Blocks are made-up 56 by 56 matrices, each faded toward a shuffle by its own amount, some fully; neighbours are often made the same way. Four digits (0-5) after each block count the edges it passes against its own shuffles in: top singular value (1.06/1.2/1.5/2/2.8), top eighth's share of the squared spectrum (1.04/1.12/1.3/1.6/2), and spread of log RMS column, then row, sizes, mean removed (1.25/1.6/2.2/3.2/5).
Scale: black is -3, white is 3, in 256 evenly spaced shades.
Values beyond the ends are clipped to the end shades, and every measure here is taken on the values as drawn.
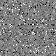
3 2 0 1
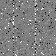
2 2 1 0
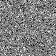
0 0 0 0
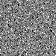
0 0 0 0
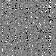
3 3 2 1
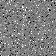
2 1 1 0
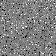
2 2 0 1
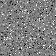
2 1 0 0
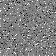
2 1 0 0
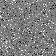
0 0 0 0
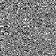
4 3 1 2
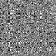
4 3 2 2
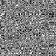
4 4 2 2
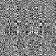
4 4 3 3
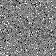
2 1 0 0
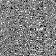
3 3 1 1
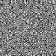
3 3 1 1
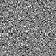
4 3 1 1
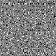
3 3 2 1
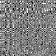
4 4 2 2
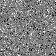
0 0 0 0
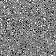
3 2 0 1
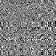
4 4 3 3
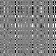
5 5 4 3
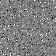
1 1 0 0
